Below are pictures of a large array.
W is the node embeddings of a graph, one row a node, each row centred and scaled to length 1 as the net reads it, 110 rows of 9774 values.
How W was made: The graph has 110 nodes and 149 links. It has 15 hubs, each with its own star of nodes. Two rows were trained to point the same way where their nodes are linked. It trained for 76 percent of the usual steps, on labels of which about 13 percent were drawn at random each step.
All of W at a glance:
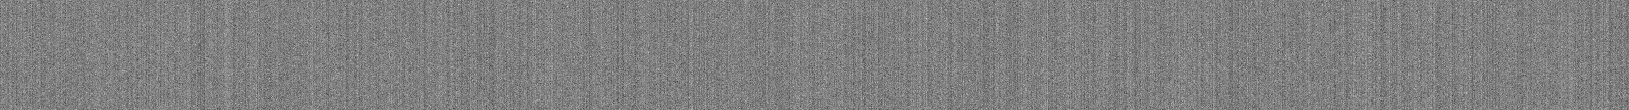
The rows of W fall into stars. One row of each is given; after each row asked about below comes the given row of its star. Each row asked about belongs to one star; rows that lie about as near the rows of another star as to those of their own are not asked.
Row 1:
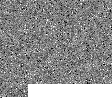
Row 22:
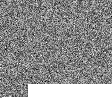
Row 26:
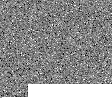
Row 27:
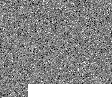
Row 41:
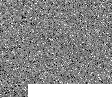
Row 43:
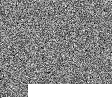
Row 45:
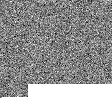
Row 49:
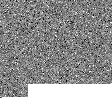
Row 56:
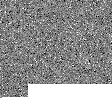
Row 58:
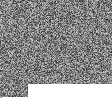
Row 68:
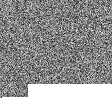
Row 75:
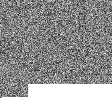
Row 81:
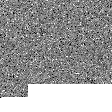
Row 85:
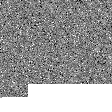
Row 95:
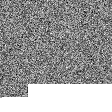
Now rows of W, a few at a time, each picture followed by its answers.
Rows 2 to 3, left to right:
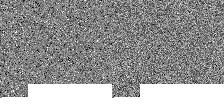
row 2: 41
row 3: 45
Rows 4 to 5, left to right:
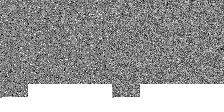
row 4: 56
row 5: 26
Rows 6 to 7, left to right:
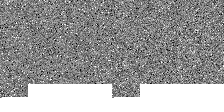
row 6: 41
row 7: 95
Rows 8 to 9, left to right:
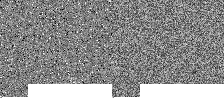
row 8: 58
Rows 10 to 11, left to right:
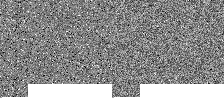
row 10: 58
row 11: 58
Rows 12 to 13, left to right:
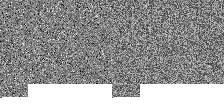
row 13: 81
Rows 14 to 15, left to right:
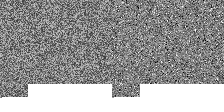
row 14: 1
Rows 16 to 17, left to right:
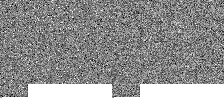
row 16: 26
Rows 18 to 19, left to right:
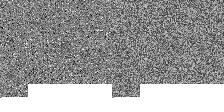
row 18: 45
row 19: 49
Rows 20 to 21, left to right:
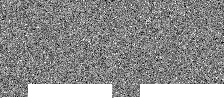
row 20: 85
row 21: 27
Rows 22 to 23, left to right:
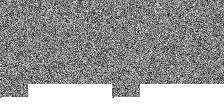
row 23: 95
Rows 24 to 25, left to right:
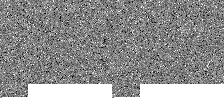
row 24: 85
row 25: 68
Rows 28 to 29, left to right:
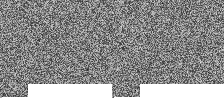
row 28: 85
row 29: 68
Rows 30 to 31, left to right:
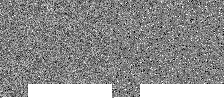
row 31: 75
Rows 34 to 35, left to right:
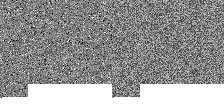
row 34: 1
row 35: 45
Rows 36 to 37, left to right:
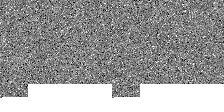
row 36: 1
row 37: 49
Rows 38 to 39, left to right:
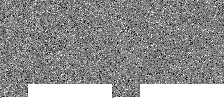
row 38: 95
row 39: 41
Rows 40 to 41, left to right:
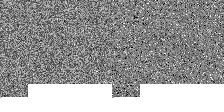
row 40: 49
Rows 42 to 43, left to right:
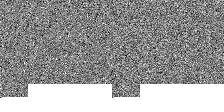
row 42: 81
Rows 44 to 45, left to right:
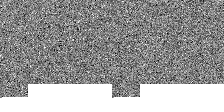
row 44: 95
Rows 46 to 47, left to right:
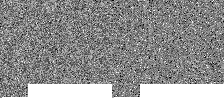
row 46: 95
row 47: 81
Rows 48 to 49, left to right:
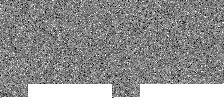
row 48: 26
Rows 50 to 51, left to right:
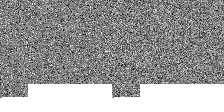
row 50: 43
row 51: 1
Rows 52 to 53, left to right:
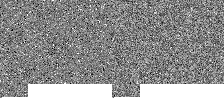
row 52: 45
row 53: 49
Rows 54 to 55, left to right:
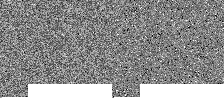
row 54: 49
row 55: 68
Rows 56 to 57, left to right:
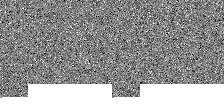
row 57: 1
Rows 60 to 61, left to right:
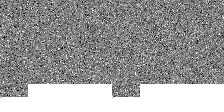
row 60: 81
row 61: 22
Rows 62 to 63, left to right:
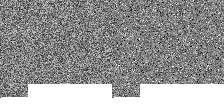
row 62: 43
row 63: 75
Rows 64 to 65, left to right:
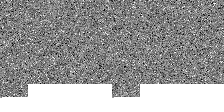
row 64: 1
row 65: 27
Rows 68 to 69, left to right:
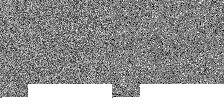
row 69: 43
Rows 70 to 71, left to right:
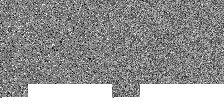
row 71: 85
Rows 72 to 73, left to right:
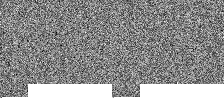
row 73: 1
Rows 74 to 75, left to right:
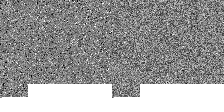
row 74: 27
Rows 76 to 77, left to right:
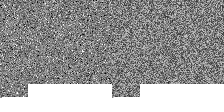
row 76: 22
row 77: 27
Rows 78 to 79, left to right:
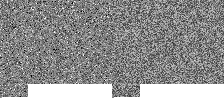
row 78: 27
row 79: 56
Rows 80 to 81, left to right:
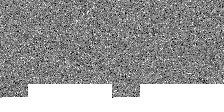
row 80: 58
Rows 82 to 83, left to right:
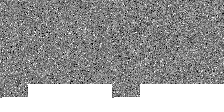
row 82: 22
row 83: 49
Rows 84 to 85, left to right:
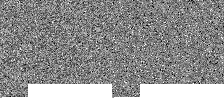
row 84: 26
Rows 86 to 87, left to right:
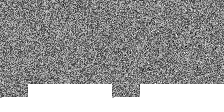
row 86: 22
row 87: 85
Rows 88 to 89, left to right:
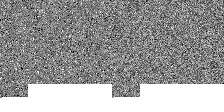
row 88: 1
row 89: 27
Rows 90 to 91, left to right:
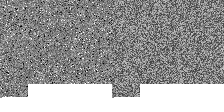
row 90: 56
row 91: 95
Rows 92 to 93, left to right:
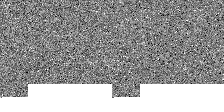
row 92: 68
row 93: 68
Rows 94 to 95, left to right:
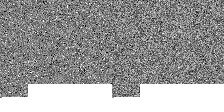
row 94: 75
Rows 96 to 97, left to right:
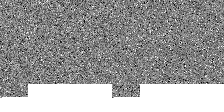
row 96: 95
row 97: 81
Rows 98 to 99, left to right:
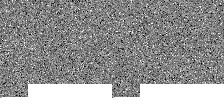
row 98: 27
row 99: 85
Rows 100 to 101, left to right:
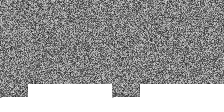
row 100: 41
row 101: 26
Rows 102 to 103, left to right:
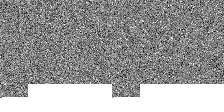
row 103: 26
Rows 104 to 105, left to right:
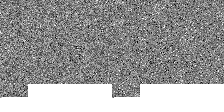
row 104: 27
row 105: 95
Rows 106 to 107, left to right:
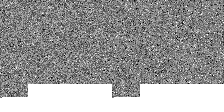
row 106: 43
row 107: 49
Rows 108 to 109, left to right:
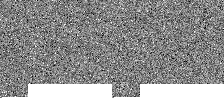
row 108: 49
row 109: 85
